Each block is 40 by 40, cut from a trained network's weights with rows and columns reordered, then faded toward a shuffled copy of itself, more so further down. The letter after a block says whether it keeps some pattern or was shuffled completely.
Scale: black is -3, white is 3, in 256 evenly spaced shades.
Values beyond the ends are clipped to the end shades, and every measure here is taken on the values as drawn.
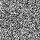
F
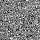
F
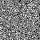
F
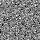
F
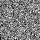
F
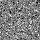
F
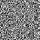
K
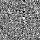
K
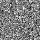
F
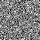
F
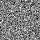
F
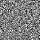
K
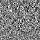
K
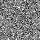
F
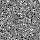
F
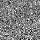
K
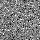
F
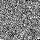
F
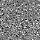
K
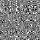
K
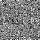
K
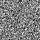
F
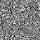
K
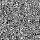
K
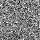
F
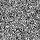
F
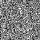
K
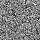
F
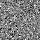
F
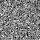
F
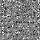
K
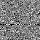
K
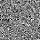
K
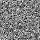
F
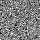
F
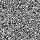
F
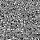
K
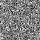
K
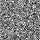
F
